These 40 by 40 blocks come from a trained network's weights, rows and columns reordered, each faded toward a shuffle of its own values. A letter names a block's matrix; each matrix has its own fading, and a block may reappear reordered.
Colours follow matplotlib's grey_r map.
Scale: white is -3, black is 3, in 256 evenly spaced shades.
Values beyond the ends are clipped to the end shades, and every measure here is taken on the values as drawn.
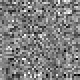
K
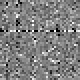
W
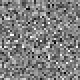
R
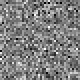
K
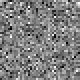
K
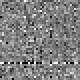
W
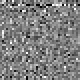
K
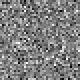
R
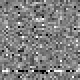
W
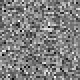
R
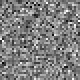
R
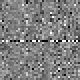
W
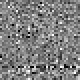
K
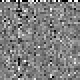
W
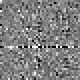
W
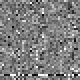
W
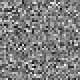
R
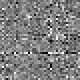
W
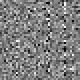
W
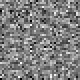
K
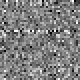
K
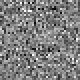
R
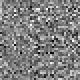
K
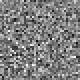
R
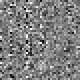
W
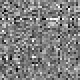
K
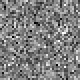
R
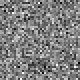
R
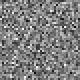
R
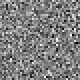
R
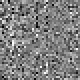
W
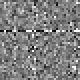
W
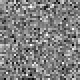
R
